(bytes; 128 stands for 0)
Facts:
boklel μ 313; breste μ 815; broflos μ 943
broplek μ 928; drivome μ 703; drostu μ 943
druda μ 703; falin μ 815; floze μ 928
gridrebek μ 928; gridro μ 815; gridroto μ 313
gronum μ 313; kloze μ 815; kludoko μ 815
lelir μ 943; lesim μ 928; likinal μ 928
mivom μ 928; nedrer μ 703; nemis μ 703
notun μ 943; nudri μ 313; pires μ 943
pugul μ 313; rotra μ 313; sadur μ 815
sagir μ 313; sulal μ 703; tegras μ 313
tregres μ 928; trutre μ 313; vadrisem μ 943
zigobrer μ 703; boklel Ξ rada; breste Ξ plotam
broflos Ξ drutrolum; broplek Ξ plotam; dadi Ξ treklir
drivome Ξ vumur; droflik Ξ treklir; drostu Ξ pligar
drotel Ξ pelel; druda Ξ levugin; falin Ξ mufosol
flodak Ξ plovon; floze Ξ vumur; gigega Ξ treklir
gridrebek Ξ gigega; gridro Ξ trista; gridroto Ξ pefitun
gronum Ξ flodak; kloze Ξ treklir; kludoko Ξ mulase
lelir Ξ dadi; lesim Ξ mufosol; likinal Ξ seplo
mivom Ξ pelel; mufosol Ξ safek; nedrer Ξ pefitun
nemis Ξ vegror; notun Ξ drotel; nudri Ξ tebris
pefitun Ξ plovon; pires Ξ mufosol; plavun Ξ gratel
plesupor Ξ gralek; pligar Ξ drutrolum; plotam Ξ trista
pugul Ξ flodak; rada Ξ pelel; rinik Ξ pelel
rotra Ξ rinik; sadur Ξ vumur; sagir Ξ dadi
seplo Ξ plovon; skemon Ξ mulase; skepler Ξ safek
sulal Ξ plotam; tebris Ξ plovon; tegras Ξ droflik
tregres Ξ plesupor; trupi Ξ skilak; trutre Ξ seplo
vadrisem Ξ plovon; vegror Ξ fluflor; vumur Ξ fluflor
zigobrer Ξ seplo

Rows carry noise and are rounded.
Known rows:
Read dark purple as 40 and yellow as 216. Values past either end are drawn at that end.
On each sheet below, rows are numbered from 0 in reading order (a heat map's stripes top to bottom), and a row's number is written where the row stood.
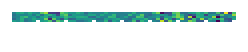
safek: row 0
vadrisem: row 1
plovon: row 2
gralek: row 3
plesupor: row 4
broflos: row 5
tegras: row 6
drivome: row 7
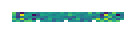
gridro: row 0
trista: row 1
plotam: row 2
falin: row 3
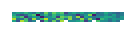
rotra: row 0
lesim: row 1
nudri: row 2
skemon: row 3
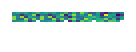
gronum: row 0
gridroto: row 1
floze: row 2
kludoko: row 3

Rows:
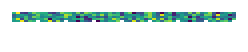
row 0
pires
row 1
lelir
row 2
sulal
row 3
tregres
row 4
drostu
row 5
sadur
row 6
druda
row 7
breste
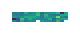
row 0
pligar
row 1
vumur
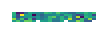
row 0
kloze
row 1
mufosol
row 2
sagir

